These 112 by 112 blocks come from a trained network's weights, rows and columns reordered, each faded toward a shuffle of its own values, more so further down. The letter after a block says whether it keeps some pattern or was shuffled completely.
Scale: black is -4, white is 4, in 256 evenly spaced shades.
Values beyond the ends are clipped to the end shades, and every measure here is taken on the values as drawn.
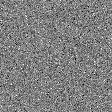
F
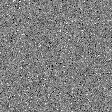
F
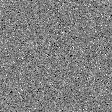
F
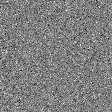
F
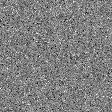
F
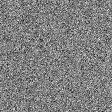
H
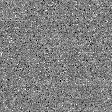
H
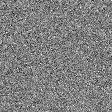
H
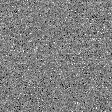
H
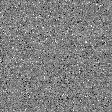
H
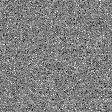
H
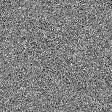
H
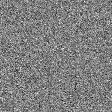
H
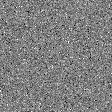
F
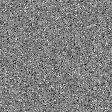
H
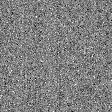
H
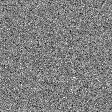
F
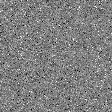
F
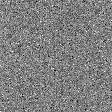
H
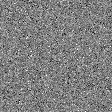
F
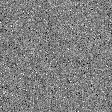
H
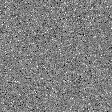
F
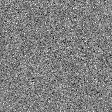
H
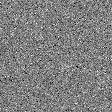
F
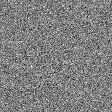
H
